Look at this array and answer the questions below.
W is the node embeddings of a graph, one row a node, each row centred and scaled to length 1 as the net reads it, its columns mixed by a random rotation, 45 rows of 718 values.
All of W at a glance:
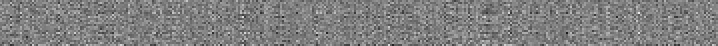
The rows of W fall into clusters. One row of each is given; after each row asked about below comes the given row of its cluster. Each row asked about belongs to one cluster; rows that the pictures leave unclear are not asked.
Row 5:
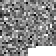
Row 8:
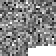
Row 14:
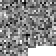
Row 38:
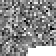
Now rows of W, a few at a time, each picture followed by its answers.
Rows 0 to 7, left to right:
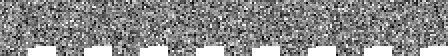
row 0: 38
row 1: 8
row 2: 38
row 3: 14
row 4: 8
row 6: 5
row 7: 14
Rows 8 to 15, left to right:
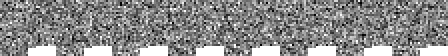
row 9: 38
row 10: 38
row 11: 5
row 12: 5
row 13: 5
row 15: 38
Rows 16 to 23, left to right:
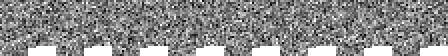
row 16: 8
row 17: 8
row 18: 38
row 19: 14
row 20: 8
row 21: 38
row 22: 14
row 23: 8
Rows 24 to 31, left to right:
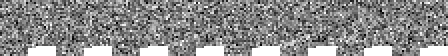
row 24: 5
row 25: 38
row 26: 5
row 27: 8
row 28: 5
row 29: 8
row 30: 14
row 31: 38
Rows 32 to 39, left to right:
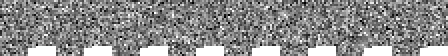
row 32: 5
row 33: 5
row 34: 8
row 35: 14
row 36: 5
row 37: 14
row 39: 5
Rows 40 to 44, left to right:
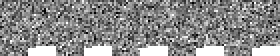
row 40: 14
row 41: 8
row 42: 38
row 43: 14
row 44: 8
